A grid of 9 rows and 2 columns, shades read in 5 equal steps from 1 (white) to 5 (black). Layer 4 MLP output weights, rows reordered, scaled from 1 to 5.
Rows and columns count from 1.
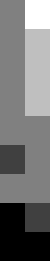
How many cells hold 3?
9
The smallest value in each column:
3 1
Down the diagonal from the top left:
3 2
